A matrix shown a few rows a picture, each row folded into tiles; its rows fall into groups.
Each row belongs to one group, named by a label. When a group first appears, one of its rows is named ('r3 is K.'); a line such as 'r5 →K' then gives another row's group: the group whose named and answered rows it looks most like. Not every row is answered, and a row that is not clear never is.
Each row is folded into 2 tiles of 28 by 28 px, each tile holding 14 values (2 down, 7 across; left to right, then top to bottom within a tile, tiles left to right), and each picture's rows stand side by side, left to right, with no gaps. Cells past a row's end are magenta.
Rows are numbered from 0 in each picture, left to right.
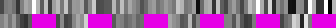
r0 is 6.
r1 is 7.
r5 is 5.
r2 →7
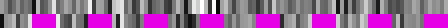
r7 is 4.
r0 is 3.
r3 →6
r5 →3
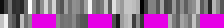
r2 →7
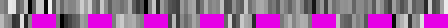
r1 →6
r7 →3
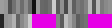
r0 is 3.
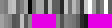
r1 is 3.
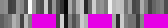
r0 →5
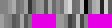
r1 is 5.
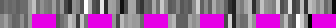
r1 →5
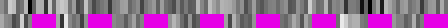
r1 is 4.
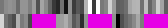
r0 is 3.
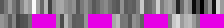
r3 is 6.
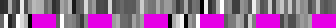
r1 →6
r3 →3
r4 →5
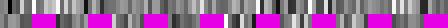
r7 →7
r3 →6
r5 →5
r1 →7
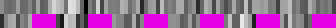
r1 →7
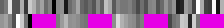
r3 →5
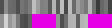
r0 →6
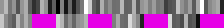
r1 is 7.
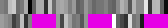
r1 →4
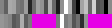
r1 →6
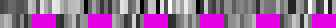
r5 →5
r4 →3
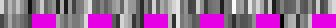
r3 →4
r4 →6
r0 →7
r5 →3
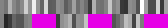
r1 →3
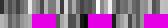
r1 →7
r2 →3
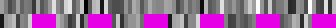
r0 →3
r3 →3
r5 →5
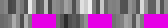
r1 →6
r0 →5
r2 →5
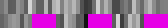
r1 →7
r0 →5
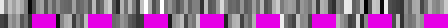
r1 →3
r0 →7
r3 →3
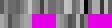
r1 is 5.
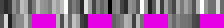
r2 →5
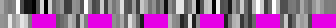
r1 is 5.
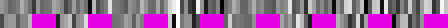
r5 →4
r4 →6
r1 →3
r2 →5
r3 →4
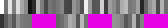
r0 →7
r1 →5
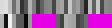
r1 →7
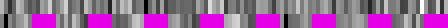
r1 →4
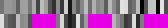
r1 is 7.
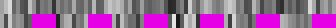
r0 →4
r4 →4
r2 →4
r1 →3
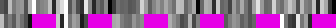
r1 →4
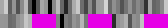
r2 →3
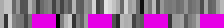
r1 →3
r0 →4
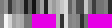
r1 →4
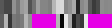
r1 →4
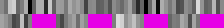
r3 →5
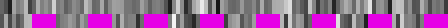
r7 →4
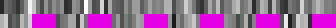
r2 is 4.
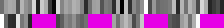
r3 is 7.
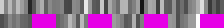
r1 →5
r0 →7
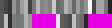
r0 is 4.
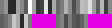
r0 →5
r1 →6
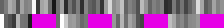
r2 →4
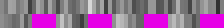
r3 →6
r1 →6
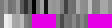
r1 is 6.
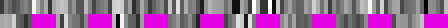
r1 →4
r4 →5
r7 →3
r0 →6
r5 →6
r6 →6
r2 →4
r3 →7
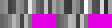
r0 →5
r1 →5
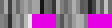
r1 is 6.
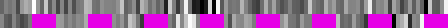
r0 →6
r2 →4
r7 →3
